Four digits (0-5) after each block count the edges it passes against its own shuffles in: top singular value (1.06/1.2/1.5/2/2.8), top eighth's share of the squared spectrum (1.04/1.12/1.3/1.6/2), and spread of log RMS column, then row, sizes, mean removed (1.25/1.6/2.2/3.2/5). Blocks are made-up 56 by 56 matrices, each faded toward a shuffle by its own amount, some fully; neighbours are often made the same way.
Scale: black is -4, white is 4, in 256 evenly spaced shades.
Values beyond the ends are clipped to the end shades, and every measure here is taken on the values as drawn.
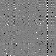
4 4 2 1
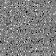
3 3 1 1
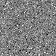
0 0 0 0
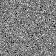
0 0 0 0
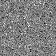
0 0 0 0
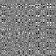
4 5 3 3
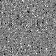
2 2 0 0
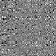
4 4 2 2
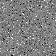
1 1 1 0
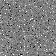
0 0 0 0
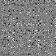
2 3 2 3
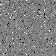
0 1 0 0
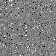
1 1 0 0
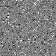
0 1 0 0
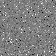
0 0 0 0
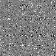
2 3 2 2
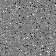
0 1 1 1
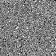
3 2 1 0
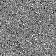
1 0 0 0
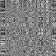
4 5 3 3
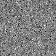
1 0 0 0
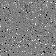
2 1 0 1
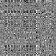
4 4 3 3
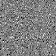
3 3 1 0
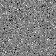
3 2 0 0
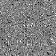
3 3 1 1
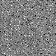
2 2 0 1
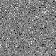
3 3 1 1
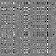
5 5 3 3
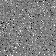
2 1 0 0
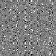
4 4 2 1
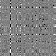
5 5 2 2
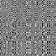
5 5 3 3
